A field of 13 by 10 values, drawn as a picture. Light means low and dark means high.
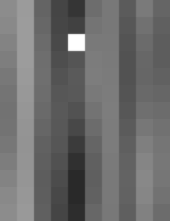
Ninth with the highest average: bottom middle. Grain: streaks running down. Roughest part: top middle. Average level on the scale: 60%. Lone odd cells: 1, lower than its neighbours.
